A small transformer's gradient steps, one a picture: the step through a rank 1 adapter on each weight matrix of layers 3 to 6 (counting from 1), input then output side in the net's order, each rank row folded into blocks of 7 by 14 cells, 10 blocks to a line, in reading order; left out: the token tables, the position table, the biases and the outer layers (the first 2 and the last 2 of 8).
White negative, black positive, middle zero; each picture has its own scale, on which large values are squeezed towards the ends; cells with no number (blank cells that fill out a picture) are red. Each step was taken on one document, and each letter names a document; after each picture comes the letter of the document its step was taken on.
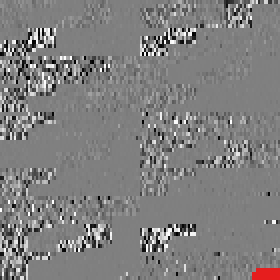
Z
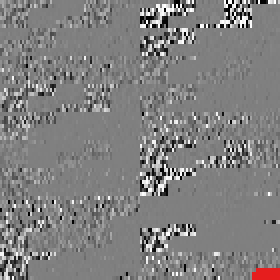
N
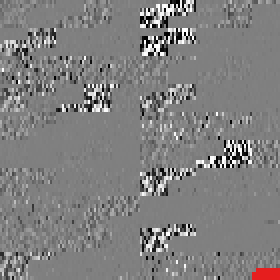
N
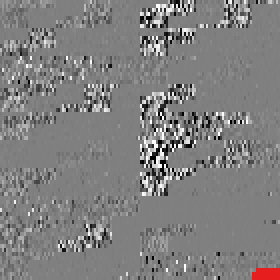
N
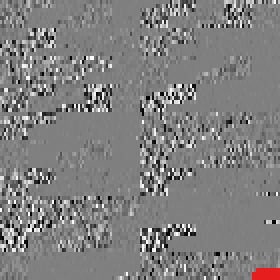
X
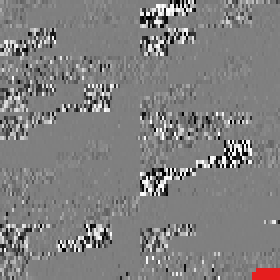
N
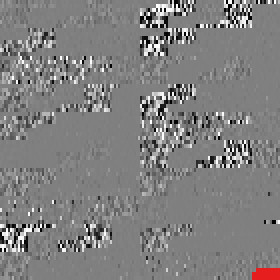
N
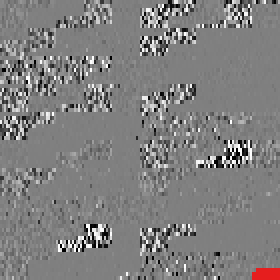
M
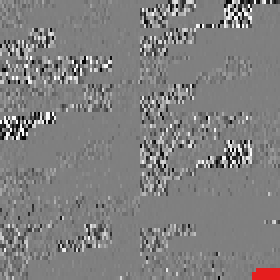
M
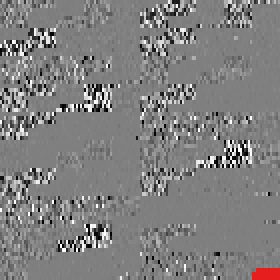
M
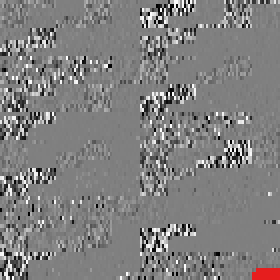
M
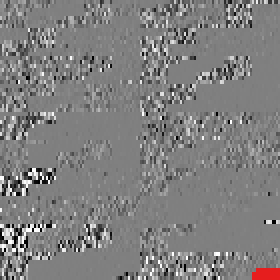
X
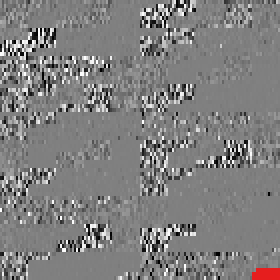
Z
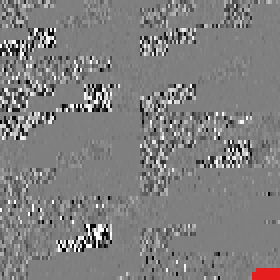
M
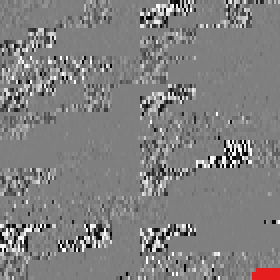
N
